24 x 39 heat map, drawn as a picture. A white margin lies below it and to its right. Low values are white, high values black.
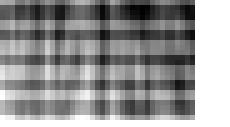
Stripes running across repeat 5 times from top to bottom. The top right is the ninth with the highest average. The field climbs toward the top right.
